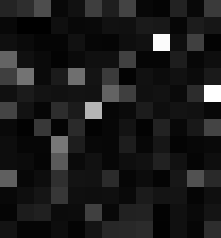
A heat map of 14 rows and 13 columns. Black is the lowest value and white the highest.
Stripes: none. Odd rows or columns: none. Slope: none. Average level on the scale: 10%.
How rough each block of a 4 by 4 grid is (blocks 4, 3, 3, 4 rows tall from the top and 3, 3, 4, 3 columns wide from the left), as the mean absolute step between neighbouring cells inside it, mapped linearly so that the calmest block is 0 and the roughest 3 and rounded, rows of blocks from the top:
1021
1213
0100
0000
